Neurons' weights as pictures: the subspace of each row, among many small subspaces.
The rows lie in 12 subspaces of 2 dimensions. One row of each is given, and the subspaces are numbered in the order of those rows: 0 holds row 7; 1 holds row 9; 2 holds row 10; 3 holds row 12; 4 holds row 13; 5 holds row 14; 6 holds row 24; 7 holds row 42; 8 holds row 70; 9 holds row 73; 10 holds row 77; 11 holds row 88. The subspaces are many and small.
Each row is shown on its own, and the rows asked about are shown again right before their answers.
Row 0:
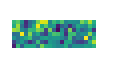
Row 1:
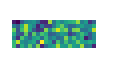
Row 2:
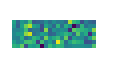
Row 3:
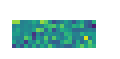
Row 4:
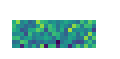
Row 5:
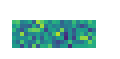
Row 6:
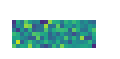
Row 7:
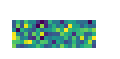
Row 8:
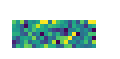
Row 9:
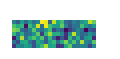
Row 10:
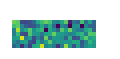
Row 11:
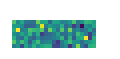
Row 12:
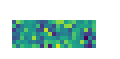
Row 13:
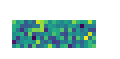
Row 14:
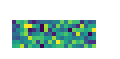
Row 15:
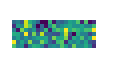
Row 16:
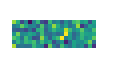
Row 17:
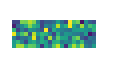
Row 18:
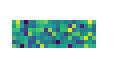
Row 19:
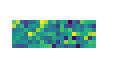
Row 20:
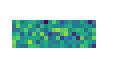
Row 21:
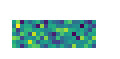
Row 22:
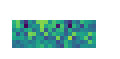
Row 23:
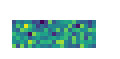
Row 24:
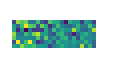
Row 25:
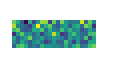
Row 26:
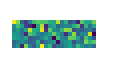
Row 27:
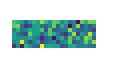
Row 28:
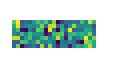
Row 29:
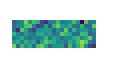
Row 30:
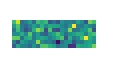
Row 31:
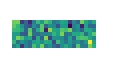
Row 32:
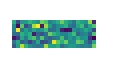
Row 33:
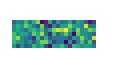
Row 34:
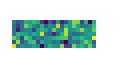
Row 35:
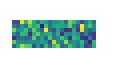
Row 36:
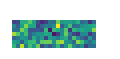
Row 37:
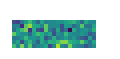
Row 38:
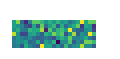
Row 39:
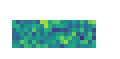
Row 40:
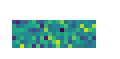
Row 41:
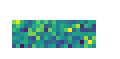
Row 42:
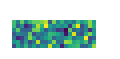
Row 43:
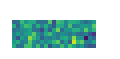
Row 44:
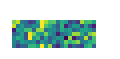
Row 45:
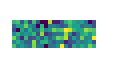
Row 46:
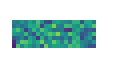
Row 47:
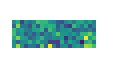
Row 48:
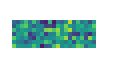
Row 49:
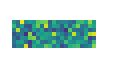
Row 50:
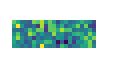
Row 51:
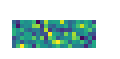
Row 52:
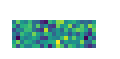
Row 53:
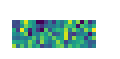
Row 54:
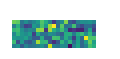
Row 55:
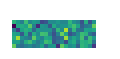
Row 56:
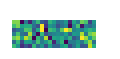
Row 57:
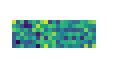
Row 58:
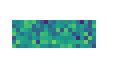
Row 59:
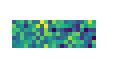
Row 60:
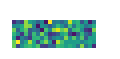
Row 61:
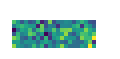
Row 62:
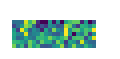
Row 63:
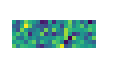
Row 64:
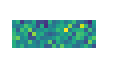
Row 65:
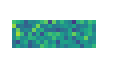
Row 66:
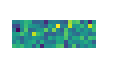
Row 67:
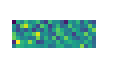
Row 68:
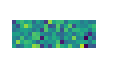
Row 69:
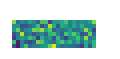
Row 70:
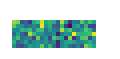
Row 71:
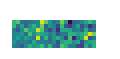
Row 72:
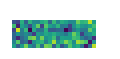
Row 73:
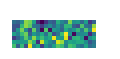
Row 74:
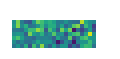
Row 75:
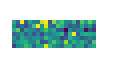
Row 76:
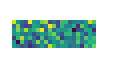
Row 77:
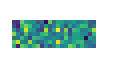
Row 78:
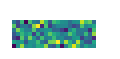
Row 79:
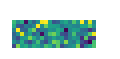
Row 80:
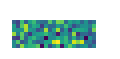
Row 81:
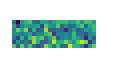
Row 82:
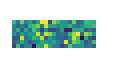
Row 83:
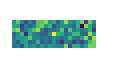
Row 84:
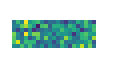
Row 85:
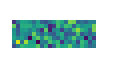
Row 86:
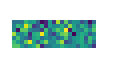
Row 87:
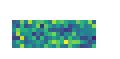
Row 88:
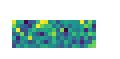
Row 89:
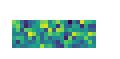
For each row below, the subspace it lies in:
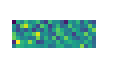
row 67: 6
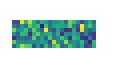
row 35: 2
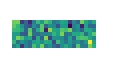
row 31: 2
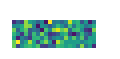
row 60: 10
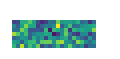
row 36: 0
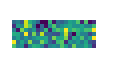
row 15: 9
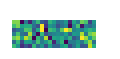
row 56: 2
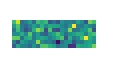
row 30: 10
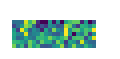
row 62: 9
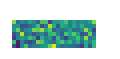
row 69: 6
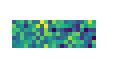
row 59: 1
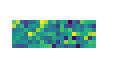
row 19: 8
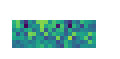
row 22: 1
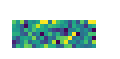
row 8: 5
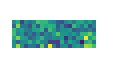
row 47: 3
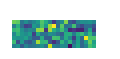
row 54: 6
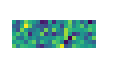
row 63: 1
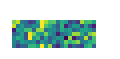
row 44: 8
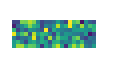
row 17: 2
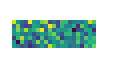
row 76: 6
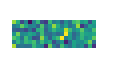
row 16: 2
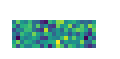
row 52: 3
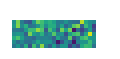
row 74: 9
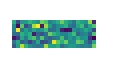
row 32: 0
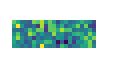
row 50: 9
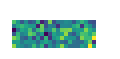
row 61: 1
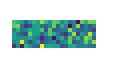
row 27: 5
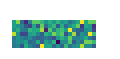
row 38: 5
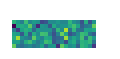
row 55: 11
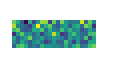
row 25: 11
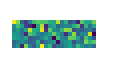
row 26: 5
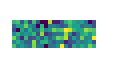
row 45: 1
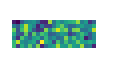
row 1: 10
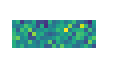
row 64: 7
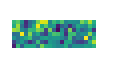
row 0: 0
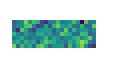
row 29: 11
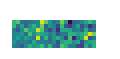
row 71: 8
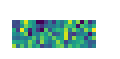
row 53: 9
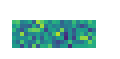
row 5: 4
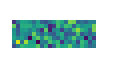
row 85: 6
